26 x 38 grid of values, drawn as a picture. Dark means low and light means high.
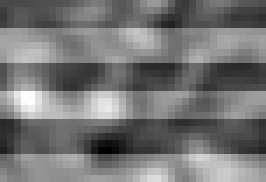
The middle left is the ninth with the highest average. No lone cell stands out from its neighbours. Stripes running across repeat 3 times from top to bottom.
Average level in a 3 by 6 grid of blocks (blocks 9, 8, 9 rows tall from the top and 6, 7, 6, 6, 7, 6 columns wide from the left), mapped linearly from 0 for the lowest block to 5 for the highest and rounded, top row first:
3 2 3 3 2 2
5 2 4 1 1 1
1 2 0 2 3 2
